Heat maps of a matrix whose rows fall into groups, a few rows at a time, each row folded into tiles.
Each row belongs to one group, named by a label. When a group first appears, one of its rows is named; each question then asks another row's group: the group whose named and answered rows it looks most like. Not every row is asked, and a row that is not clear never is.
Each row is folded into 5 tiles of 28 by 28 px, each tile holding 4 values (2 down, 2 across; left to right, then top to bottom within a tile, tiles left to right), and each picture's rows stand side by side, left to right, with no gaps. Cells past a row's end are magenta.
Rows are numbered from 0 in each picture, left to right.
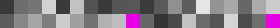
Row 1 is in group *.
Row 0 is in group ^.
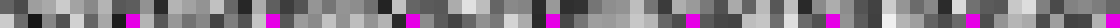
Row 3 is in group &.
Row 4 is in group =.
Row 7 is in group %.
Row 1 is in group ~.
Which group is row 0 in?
&
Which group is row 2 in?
=
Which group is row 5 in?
*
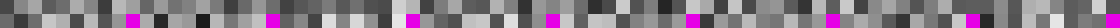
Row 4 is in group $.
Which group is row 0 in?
*
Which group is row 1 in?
$
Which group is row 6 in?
%
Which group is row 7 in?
=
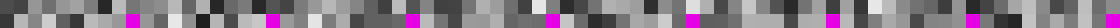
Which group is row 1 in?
$
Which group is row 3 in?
=
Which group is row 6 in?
~
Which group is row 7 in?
&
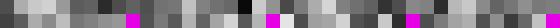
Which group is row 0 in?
^
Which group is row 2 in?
^
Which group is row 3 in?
%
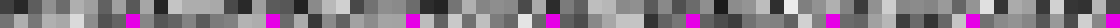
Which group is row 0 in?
=
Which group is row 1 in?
~
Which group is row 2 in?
&
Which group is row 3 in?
^
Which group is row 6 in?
%
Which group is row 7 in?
~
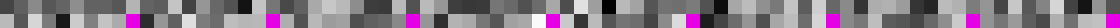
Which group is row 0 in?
$
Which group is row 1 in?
*
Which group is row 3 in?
$
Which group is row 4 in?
$
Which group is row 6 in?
%
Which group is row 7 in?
~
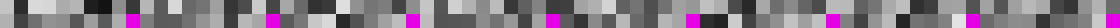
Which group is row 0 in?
~
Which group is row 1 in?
~
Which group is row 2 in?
$
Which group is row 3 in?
~
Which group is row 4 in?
^
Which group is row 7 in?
%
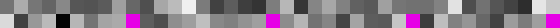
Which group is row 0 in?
$
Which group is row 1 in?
^
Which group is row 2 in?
%
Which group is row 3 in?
*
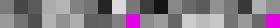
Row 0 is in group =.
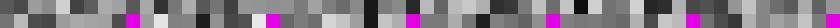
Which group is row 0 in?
&
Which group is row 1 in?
%
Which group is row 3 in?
%
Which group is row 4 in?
~
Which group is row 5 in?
&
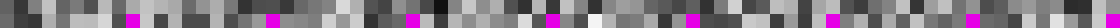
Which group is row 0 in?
&
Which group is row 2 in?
=
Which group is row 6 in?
&
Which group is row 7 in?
=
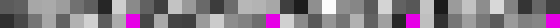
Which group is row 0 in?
*
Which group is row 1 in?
&
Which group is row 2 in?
&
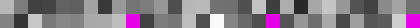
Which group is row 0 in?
$
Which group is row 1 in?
=
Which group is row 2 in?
%
